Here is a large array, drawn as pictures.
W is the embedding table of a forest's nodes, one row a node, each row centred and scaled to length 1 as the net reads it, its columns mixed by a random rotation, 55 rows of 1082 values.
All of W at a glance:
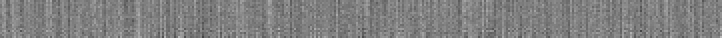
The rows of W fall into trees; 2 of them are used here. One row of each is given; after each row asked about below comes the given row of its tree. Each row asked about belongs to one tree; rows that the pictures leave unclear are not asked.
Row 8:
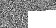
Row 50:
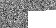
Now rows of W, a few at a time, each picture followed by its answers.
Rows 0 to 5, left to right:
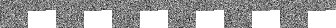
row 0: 8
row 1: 8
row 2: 8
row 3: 8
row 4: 50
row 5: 8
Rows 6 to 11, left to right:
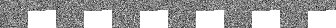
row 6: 50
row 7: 8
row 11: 8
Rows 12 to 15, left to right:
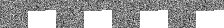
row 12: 8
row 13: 50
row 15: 8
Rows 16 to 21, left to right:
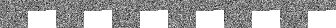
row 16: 8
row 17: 8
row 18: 50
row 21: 8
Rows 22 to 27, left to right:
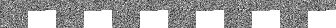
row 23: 50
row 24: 8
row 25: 50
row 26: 50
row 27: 8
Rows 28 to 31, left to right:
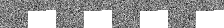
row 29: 50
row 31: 8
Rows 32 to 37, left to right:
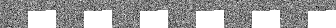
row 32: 50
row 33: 8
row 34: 8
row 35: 50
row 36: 8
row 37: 8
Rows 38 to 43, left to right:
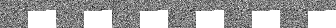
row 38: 50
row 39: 8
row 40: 8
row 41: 50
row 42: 50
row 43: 50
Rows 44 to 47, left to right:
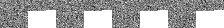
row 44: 50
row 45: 8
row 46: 8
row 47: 8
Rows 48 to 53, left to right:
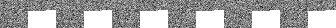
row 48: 50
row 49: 50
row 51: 50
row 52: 8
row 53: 50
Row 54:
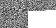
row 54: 50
